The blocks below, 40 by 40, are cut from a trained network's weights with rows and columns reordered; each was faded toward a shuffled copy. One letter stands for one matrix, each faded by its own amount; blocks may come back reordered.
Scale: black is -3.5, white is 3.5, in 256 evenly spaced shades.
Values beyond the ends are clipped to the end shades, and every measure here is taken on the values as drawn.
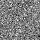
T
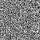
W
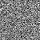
W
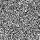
W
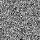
T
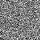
T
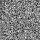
W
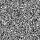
T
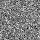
T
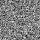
W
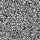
W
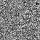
T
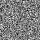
W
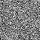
W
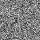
W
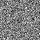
W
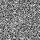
W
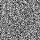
T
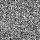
T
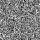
T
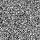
T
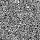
T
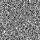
W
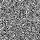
T
